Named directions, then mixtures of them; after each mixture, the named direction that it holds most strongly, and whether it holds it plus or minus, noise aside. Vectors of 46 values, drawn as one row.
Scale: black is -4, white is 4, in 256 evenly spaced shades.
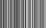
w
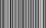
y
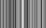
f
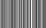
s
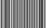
y, minus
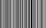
s, minus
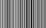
w, minus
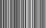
w, plus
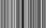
f, minus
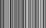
y, plus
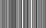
s, plus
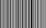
s, minus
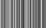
f, minus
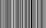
s, minus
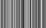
f, minus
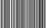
y, minus
